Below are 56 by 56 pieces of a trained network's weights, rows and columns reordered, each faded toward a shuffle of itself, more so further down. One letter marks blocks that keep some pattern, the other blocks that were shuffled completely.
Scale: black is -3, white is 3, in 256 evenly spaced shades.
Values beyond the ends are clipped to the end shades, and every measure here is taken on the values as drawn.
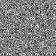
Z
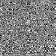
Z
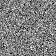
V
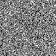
Z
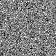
V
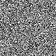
V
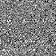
Z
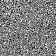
V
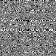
Z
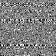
Z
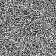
Z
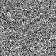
Z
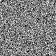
V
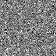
Z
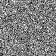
V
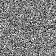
V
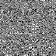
Z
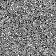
V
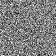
Z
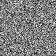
V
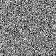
Z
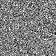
V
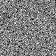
V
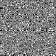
Z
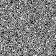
V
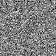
V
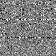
Z
